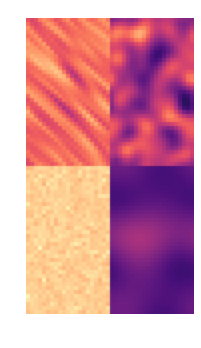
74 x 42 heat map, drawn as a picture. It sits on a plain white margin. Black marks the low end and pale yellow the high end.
It is made of 2 by 2 panels. Panel 1,1: high, slanting down to the right. Panel 1,2: middling, blotchy, strong in contrast. Panel 2,1: very high, fine-grained, faint in contrast. Panel 2,2: low, smooth.
